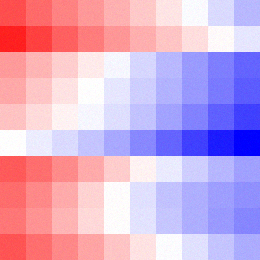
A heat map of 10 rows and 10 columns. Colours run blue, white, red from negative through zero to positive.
Grain: streaks across. Slope: up to the left. Average level on the scale: 50%. Lone odd cells: none. Ninth with the lowest average: middle right. Ninth with the highest average: top left.
